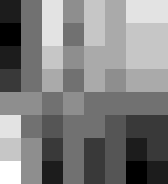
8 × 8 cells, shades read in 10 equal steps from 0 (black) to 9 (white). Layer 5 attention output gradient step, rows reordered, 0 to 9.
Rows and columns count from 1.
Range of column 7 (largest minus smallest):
8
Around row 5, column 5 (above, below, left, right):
6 4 5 4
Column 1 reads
1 0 1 2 5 8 7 9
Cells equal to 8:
5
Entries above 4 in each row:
6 5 6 5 3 1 2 2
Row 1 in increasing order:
1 4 5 6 7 8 8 8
